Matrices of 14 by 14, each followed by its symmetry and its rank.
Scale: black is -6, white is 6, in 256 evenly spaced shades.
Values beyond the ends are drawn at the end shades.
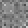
symmetric, rank three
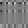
neither, rank one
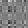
neither, rank one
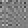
antisymmetric, rank two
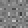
antisymmetric, rank two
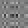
neither, rank one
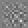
symmetric, rank three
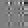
neither, rank one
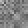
symmetric, rank three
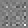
symmetric, rank two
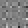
antisymmetric, rank two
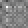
symmetric, rank two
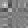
symmetric, rank two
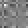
symmetric, rank two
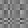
neither, rank one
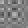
symmetric, rank two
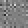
antisymmetric, rank two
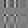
neither, rank one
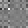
symmetric, rank two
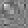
symmetric, rank two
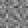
antisymmetric, rank two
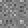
symmetric, rank three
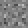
antisymmetric, rank two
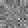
symmetric, rank three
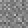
symmetric, rank three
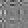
antisymmetric, rank two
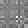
symmetric, rank three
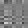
neither, rank one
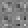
symmetric, rank two
